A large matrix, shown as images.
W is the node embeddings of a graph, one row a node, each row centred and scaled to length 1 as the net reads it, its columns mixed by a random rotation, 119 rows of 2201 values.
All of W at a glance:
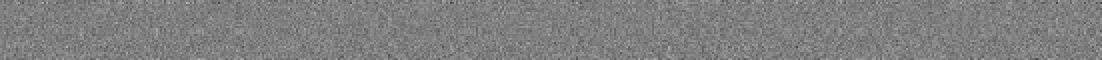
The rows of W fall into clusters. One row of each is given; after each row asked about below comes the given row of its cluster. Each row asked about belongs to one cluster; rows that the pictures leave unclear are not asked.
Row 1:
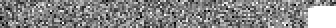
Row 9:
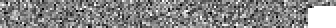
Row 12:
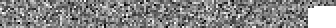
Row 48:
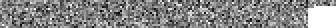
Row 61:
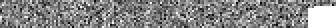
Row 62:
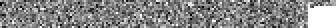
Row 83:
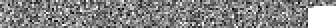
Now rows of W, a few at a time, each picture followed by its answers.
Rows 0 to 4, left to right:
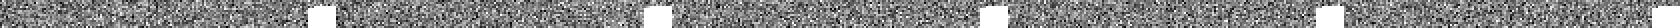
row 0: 12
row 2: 61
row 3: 61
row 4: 12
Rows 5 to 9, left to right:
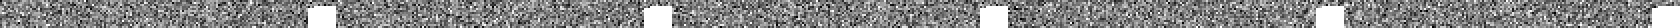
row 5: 12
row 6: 12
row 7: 12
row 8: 1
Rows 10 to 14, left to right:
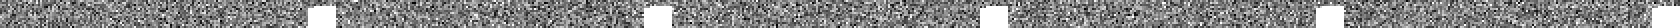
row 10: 61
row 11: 62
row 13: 83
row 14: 1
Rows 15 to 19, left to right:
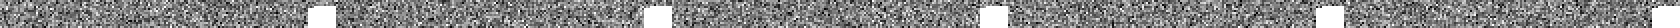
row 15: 9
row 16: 1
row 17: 48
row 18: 12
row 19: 12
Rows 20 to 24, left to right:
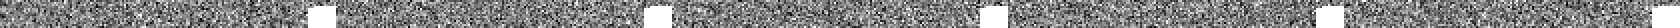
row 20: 62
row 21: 61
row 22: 48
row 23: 12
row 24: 62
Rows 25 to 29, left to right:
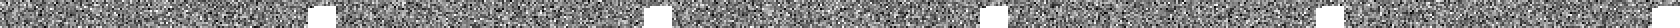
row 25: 9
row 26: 61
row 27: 9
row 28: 61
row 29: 9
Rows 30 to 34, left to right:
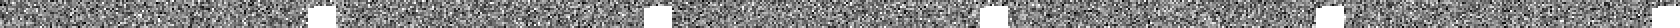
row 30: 62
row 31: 83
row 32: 1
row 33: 9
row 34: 61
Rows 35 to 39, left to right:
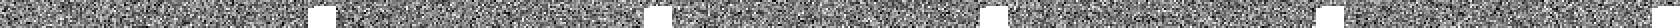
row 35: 12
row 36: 1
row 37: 9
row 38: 9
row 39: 48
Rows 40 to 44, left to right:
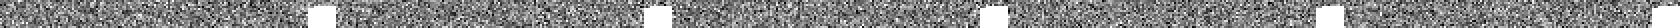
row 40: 62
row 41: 48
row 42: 1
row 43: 61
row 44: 9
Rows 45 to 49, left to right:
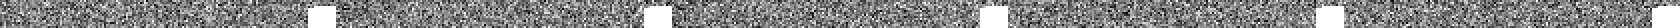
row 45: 12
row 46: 1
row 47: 1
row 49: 83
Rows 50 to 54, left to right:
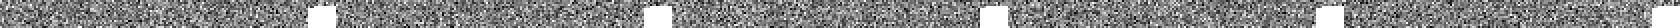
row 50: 9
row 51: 61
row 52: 83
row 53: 9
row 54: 1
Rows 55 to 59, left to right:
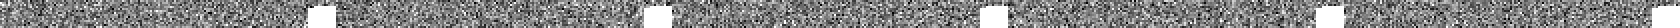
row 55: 9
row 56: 1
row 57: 61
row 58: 62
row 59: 61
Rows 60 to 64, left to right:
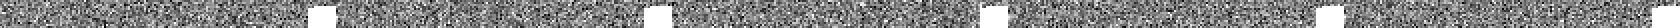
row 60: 12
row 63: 61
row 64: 61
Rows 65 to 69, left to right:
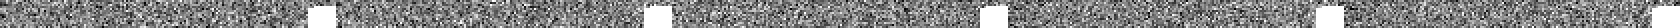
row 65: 62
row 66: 62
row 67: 83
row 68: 1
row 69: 1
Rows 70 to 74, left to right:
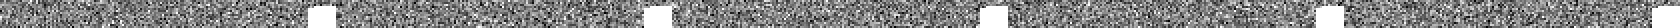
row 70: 61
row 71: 62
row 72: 9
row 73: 1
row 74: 12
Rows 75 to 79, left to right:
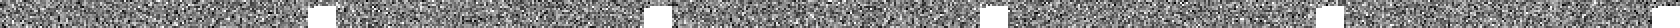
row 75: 62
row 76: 9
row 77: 62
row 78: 1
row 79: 12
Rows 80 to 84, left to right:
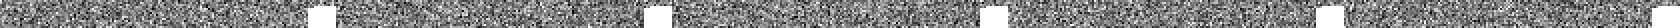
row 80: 48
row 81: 12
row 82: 12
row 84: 9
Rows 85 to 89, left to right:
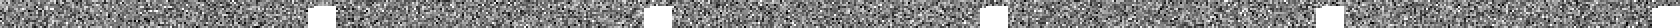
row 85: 9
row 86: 1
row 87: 61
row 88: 48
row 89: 12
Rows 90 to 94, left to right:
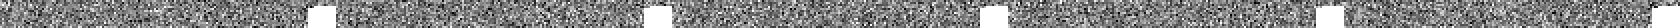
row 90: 9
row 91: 48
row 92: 83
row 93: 83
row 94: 9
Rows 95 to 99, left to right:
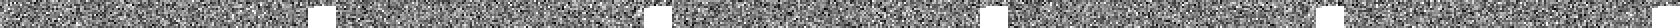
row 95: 83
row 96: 1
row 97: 48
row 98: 1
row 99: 83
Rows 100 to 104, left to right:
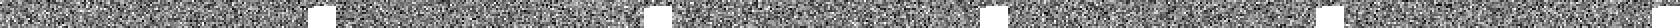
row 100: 83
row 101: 1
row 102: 83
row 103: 61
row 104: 48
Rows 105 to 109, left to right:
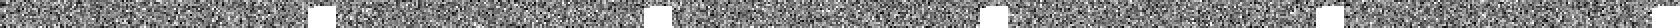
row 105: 62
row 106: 48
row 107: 9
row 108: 83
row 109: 62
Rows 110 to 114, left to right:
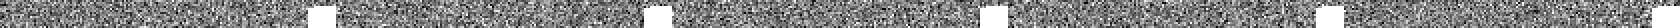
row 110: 62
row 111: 12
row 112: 83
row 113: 62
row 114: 1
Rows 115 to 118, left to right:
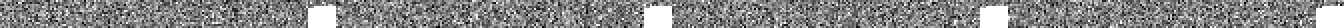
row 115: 83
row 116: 62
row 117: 61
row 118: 61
